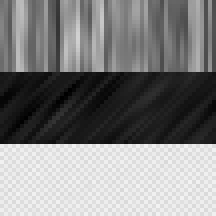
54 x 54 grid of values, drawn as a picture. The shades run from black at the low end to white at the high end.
It is made of 3 by 1 panels. Panel 1,1: middling, streaked downward, strong in contrast. Panel 2,1: very low, slanting up to the right, faint in contrast. Panel 3,1: very high, checkered, faint in contrast.
